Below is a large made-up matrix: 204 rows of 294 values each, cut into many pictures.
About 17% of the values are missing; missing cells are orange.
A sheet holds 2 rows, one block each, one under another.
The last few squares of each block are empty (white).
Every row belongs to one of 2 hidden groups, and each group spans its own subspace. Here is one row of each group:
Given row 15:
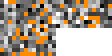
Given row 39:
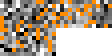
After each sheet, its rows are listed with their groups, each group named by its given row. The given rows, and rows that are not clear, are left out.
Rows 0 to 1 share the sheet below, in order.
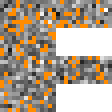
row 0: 15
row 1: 15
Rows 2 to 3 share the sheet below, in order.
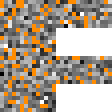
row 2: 39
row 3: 15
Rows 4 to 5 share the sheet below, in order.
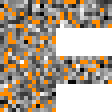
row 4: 15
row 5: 39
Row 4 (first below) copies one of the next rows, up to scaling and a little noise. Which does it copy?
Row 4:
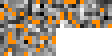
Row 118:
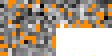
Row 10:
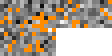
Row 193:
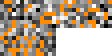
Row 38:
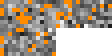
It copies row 118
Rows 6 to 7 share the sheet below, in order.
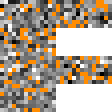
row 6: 39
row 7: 39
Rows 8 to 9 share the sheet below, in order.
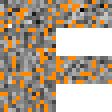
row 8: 39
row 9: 39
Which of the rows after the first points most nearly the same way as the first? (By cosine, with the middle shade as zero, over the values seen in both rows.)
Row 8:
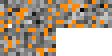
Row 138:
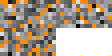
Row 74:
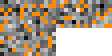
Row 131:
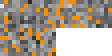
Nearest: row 74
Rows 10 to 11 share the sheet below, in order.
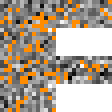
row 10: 15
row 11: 39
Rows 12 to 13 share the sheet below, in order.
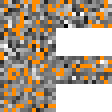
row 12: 39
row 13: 39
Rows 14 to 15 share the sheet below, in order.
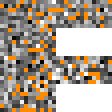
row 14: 15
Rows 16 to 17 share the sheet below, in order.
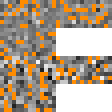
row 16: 39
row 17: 15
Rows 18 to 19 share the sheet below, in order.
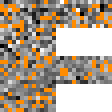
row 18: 39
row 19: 39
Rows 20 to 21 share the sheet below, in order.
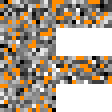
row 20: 39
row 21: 15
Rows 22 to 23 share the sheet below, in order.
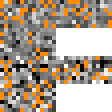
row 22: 39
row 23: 39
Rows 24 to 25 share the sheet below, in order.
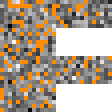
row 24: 39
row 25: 39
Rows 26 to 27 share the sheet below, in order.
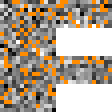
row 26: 39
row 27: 39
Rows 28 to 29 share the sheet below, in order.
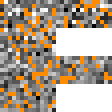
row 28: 39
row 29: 39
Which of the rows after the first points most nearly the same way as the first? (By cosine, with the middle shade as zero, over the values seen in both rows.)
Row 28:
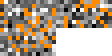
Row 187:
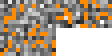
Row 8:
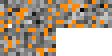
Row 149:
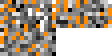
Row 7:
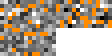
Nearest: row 7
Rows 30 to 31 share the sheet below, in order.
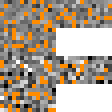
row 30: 15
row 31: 39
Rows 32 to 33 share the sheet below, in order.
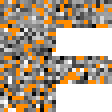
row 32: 39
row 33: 39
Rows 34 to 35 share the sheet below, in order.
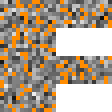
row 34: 39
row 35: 39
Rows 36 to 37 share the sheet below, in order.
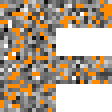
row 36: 39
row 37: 39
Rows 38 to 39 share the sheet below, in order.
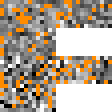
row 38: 15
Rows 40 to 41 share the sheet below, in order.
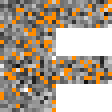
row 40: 15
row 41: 15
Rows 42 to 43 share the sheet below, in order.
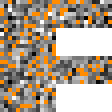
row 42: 15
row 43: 39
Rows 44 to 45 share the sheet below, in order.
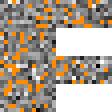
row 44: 15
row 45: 39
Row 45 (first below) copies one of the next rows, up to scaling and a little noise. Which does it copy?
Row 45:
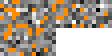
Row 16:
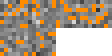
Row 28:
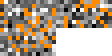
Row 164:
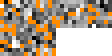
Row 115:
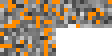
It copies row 16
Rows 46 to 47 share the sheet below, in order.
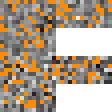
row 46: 15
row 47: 15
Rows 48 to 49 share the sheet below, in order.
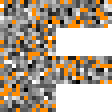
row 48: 15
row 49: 15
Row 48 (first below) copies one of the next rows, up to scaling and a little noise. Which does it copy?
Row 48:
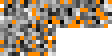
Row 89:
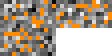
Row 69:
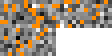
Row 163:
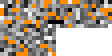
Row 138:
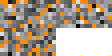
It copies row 163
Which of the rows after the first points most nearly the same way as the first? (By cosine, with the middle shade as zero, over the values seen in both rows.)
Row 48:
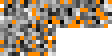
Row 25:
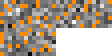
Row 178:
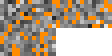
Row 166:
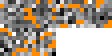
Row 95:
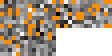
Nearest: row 95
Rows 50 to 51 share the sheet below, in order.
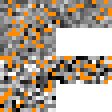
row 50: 15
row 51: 15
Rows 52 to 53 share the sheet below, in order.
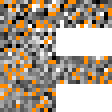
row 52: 15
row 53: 15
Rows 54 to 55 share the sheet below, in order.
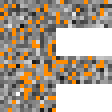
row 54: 39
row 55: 15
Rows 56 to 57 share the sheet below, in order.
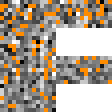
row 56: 39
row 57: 15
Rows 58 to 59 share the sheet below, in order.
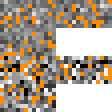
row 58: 39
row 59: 39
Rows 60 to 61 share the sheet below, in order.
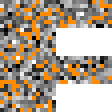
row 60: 39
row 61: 39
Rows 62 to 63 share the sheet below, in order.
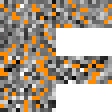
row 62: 15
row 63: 39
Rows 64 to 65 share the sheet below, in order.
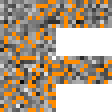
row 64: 15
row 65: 15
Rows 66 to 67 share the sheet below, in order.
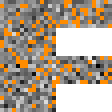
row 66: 39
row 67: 15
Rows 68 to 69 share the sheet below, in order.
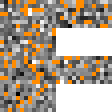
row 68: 15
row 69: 15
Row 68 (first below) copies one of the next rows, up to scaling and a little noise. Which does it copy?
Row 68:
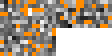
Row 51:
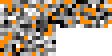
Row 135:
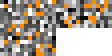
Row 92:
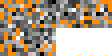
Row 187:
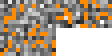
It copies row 135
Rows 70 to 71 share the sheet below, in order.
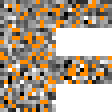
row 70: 15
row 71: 39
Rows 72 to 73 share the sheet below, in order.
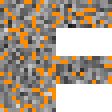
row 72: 39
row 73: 15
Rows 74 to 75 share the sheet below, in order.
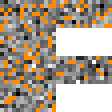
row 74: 39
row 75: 15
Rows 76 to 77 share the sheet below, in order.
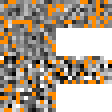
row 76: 39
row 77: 15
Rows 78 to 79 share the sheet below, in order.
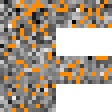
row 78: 39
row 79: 39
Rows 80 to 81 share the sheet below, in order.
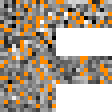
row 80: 15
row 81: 39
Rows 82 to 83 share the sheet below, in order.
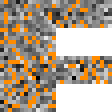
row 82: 15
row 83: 39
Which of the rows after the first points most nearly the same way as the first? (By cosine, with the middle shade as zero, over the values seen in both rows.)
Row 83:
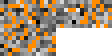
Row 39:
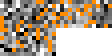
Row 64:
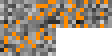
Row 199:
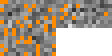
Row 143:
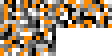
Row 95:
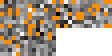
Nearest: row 199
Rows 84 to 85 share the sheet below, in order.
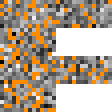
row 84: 39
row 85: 39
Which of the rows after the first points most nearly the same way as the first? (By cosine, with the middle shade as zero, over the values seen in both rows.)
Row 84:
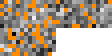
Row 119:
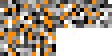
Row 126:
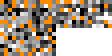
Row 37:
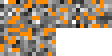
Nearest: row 37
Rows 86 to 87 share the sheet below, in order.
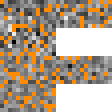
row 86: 39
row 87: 15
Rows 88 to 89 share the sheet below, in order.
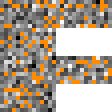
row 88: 15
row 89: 15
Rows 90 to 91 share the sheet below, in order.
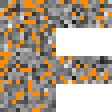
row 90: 39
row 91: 39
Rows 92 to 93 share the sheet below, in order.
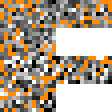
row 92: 15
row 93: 15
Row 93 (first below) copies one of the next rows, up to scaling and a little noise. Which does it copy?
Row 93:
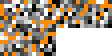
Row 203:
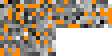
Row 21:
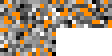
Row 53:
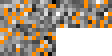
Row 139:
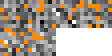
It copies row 53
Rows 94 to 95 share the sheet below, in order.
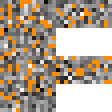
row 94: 39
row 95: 15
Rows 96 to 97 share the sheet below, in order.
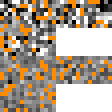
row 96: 39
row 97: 39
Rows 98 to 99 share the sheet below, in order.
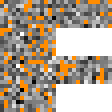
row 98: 15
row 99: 15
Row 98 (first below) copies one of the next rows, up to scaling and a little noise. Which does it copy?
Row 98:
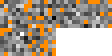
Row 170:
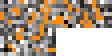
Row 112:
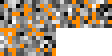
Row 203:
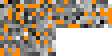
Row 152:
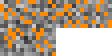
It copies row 152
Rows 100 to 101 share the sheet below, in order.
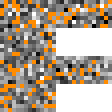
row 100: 39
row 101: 15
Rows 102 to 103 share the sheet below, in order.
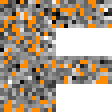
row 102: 15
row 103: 39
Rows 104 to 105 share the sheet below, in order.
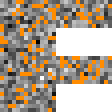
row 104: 39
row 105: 15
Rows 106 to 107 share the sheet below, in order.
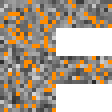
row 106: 15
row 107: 39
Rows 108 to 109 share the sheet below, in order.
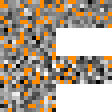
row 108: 39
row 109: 15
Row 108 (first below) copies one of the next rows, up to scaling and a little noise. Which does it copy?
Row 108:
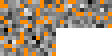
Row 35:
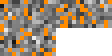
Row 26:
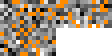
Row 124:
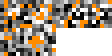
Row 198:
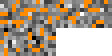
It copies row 198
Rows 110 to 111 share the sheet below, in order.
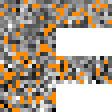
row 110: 39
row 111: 39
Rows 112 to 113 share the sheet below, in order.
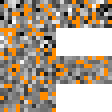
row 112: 15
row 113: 15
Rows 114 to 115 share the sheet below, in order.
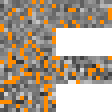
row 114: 39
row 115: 39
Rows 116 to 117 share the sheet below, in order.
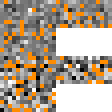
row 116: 15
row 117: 39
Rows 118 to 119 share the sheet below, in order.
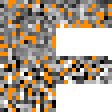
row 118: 15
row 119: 39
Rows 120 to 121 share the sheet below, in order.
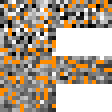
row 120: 39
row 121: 15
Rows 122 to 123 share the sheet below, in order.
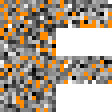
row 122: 39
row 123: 39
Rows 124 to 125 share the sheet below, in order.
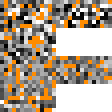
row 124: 39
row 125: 39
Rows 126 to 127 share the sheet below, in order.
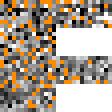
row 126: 39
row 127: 15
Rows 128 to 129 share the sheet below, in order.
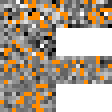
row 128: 15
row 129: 39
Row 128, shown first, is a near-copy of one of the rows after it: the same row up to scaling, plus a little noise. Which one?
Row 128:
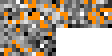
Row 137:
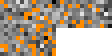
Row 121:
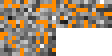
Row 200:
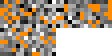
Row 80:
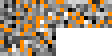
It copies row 137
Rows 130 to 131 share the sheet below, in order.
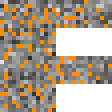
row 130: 39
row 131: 39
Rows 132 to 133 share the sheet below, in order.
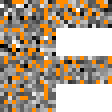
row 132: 39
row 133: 39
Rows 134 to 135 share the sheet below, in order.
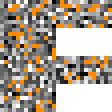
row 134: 15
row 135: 15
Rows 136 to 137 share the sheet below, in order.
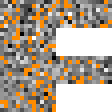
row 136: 15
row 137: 15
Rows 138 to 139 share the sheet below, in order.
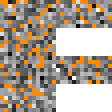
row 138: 15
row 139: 15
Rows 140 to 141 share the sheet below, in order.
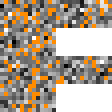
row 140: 39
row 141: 39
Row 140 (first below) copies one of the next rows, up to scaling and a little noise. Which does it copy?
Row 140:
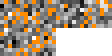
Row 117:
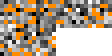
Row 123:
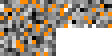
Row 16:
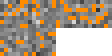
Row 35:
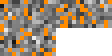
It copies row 35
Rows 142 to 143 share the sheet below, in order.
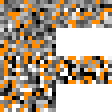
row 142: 39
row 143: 15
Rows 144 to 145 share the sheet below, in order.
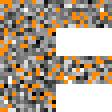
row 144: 39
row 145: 39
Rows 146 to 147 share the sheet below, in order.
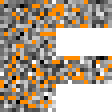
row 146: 15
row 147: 15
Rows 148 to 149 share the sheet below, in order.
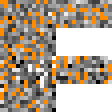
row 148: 15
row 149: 15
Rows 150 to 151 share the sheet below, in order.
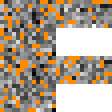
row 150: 39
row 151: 39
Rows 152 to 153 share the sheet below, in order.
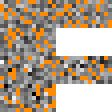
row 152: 15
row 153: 39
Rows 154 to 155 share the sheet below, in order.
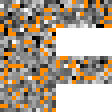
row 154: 39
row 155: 39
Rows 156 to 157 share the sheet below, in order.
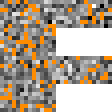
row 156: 15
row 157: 15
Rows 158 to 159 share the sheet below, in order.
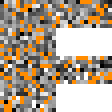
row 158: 15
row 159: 39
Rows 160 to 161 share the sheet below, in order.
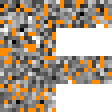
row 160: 39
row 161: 15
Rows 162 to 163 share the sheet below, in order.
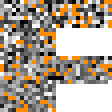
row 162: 15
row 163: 15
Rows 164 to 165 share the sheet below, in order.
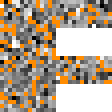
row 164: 39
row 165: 39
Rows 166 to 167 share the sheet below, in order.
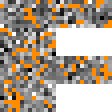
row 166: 39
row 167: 39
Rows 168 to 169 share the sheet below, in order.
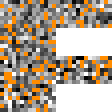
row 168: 39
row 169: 15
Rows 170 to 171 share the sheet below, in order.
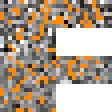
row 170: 15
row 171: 15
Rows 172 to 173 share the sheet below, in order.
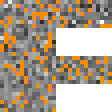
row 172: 15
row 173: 15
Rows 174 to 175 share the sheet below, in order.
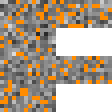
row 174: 39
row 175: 15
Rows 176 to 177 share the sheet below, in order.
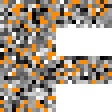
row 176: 39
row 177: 15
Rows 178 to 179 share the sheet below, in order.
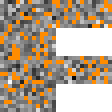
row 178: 15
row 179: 39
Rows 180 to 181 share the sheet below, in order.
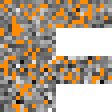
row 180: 39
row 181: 15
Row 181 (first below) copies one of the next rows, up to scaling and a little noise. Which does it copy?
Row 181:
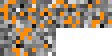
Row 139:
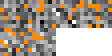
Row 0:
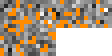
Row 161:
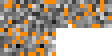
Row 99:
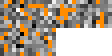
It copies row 99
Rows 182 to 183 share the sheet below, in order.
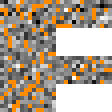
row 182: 39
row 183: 39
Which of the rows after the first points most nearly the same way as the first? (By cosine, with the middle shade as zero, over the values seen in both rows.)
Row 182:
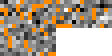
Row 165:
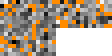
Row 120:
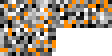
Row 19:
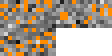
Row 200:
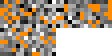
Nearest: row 120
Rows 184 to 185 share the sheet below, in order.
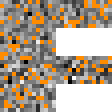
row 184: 39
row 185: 39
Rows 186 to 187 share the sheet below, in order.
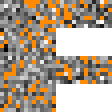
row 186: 15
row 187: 15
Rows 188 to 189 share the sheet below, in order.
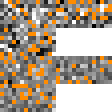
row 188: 39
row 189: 39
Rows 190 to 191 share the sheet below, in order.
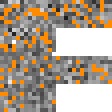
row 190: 39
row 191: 39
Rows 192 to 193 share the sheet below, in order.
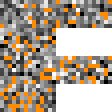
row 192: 39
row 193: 15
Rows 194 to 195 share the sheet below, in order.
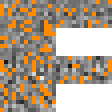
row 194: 15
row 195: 15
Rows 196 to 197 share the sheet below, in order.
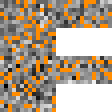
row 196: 15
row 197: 39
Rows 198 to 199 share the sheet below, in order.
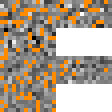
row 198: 39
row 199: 39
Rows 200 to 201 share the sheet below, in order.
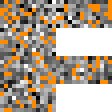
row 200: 15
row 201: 39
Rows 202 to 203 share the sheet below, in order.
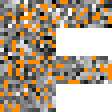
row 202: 15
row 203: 15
